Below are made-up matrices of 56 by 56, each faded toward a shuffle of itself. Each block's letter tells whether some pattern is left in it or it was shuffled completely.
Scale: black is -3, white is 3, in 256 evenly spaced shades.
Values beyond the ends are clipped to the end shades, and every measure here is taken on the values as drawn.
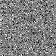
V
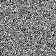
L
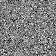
V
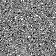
L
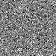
V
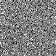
V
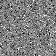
L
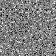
V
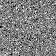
L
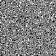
V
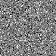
V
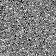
L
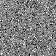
L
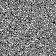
L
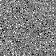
V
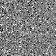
V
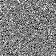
L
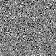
V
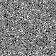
L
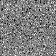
V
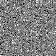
V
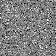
V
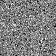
L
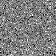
V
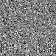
V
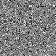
V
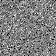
L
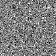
V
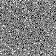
V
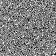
L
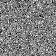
L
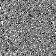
V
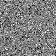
V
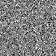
V
